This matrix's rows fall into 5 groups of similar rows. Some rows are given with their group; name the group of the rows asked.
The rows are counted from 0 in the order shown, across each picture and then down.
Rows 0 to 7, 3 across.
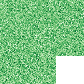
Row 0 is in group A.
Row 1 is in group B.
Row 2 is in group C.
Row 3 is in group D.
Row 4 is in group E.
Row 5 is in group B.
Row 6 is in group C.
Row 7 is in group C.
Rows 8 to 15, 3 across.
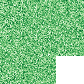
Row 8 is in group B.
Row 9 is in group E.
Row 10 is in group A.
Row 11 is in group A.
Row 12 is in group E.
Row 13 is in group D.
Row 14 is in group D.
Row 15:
C
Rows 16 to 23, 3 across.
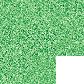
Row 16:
E
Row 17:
A
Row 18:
A
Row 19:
C
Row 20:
B
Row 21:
B
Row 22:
C
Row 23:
B
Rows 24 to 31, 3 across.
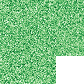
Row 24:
A
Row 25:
E
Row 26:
D
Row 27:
D
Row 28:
C
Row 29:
E
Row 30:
A
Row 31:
C
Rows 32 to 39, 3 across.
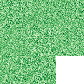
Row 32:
B
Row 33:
B
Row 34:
C
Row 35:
B
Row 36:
E
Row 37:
A
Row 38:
E
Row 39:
B
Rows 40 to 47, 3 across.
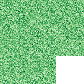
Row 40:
B
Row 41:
C
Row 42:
B
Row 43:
C
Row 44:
C
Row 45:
A
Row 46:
A
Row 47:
A
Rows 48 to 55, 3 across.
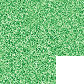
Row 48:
D
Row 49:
E
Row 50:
C
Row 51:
E
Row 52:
C
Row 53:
B
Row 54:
A
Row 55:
E
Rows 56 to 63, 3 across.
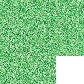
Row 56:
C
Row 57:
B
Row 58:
E
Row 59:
E
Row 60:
D
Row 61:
A
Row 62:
B
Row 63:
E
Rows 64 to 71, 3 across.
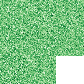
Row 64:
E
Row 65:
A
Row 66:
A
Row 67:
E
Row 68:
C
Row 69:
C
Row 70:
D
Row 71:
A
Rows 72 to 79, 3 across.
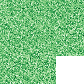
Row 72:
A
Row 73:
C
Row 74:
D
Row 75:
E
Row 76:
D
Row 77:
E
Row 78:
E
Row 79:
E
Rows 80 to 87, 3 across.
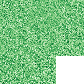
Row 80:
C
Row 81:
B
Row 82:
E
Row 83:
C
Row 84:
A
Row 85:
A
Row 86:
D
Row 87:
A
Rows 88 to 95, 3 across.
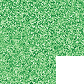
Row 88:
D
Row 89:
D
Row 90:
D
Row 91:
A
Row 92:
D
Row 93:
B
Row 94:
A
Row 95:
D
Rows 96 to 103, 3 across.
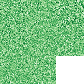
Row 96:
B
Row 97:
C
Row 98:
B
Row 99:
C
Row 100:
C
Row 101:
D
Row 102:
B
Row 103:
E
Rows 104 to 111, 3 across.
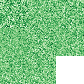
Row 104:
B
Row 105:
B
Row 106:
E
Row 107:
C
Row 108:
A
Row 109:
E
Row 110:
A
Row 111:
A
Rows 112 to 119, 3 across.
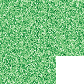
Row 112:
E
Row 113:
C
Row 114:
E
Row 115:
D
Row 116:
C
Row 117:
A
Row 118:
C
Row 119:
B
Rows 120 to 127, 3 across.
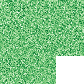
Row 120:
A
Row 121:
E
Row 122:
E
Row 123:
C
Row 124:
B
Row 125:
D
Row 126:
C
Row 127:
C
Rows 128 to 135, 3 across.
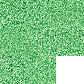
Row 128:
D
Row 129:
D
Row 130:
C
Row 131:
D
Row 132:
E
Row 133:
D
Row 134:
A
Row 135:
E
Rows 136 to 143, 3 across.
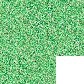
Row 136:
E
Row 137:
D
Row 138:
E
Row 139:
A
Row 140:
C
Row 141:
D
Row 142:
C
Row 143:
A
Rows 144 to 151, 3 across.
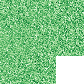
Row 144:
B
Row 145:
E
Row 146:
B
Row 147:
A
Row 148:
E
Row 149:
C
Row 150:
D
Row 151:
A
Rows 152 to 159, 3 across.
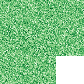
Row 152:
E
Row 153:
A
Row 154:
C
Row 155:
C
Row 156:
B
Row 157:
E
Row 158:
C
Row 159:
E
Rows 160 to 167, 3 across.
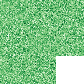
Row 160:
E
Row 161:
A
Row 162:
C
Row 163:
E
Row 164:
E
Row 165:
E
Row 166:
A
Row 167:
A
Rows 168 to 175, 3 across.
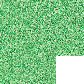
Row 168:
E
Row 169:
E
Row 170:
B
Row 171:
D
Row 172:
B
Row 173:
C
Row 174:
A
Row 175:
D
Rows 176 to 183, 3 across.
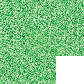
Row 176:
A
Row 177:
E
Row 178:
B
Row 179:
A
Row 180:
E
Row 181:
E
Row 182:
C
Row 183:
B
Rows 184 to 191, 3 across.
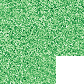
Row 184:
A
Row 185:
A
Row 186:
B
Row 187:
A
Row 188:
C
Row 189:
D
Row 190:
E
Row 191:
C
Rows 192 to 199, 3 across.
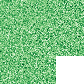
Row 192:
E
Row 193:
C
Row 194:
C
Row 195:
E
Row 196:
A
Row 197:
D
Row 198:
D
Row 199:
E
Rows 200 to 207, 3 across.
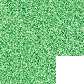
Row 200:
A
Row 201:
B
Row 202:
C
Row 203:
D
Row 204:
A
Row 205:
C
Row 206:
B
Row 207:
C
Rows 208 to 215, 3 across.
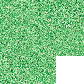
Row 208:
E
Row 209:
A
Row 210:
D
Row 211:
D
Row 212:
A
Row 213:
B
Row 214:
A
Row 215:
C
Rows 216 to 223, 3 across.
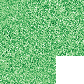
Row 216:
B
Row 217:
E
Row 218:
A
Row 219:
C
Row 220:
D
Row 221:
B
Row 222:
A
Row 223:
C
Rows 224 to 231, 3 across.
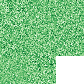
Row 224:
A
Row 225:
D
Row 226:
D
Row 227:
B
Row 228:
E
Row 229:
D
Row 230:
E
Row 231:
A
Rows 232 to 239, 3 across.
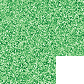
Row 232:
A
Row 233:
D
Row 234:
D
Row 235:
D
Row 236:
D
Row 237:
E
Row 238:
B
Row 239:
E
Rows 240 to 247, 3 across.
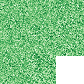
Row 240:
B
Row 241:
E
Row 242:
D
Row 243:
A
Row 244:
A
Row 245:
B
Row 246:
C
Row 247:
A
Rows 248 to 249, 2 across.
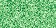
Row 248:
A
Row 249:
A
